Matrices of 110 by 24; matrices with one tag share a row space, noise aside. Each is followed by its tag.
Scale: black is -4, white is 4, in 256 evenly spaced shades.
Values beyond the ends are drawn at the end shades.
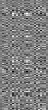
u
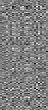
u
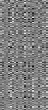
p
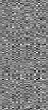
u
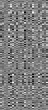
p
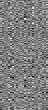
p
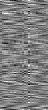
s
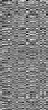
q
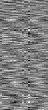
s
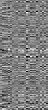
q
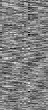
s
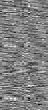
s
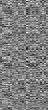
q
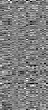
q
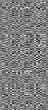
u
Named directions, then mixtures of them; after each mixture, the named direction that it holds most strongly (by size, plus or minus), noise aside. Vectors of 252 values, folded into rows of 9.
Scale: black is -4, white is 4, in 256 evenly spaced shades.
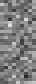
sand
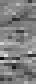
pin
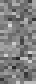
sand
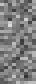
sand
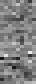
pin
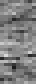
pin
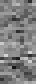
pin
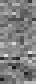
pin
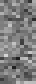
sand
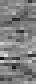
pin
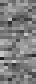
pin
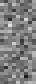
sand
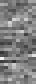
pin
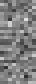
sand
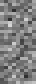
sand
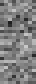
sand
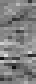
pin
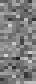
sand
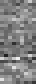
pin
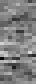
pin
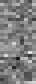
sand
